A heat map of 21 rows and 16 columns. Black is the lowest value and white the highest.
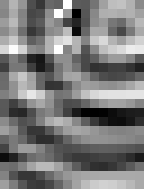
Rings: centred on the top right. Roughest part: top middle. Mirror symmetry: none. Odd patch: rougher, in the top middle.
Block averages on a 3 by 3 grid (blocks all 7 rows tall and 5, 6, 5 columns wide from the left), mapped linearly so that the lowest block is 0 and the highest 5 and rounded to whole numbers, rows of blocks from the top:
235 / 210 / 012
